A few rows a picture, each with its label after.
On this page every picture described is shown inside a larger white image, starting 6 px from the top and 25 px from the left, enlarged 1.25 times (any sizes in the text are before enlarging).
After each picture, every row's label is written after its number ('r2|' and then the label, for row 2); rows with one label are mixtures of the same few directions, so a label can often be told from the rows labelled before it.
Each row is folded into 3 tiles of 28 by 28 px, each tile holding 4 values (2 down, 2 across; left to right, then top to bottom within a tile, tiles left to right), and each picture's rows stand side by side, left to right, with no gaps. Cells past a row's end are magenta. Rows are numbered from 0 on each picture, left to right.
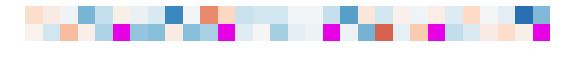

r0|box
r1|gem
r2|box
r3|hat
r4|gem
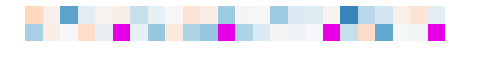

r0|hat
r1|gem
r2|gem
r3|box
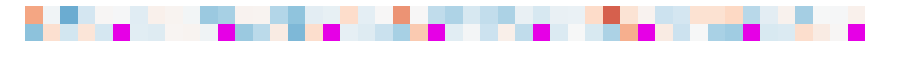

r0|hat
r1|gem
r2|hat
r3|box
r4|box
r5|box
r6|gem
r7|hat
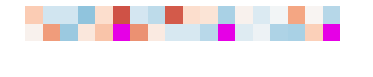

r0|gem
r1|gem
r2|box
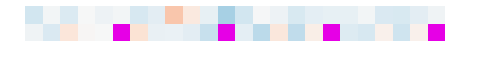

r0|hat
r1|gem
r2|hat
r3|hat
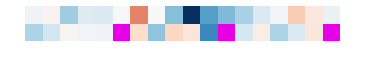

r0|gem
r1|box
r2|box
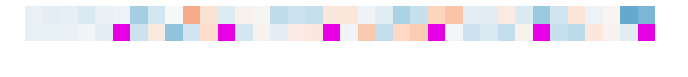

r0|box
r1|box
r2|gem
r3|gem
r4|box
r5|gem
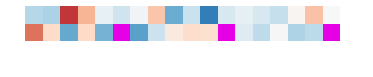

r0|hat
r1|gem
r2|gem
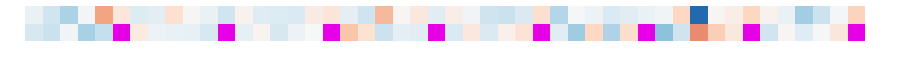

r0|gem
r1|gem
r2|gem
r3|gem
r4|gem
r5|hat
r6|hat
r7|gem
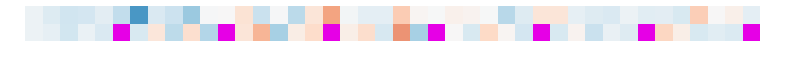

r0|box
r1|box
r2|gem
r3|hat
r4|box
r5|hat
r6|gem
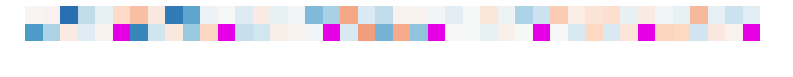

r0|gem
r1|hat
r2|gem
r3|hat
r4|gem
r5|box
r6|gem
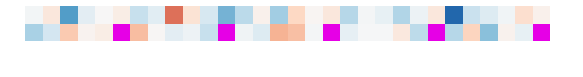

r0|hat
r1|gem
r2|hat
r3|box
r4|box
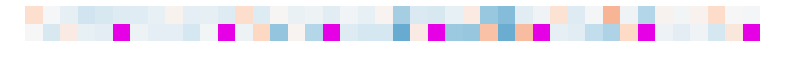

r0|box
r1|hat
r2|hat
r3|hat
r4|hat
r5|box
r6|box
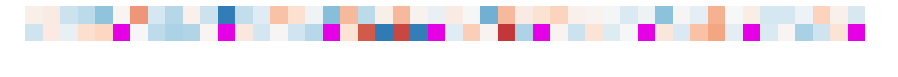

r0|gem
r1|box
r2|gem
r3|hat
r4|hat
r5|box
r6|hat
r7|box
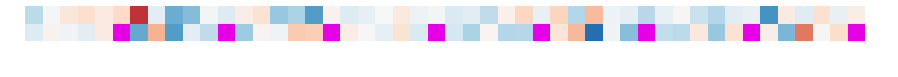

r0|box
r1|hat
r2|gem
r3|hat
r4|gem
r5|hat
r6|hat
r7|hat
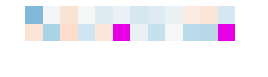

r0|hat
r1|gem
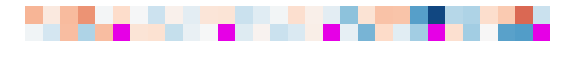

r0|box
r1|gem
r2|box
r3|gem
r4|gem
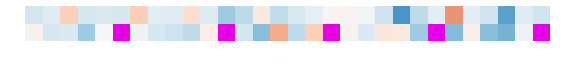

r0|hat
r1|box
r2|hat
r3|box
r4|hat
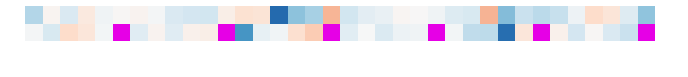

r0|hat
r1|gem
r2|gem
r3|box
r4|hat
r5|gem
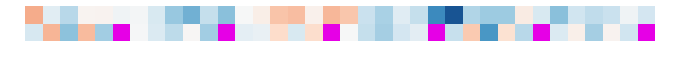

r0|hat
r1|box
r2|box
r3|box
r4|box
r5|box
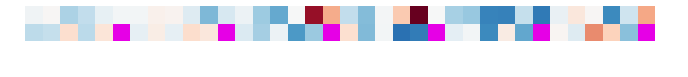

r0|hat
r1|gem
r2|gem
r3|gem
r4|box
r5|box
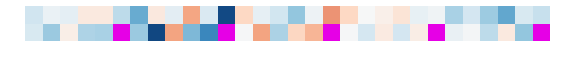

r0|gem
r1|gem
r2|gem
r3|box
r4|box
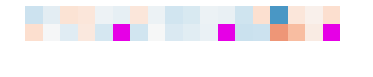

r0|hat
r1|hat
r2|hat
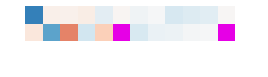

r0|hat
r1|gem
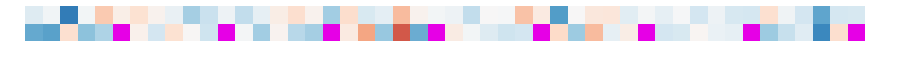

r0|gem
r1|box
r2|gem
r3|hat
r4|gem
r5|hat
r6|gem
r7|hat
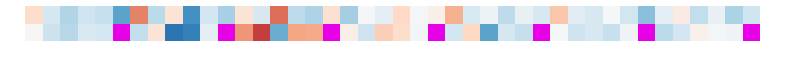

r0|box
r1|hat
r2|gem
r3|hat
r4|hat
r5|box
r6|gem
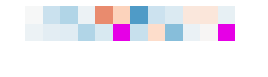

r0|gem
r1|box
